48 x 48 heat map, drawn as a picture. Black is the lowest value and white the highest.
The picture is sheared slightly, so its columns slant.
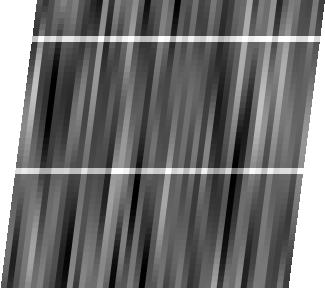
Average level on the scale: 40%. Slope: none. Grain: streaks running down. Odd lines: rows 7 and 29.
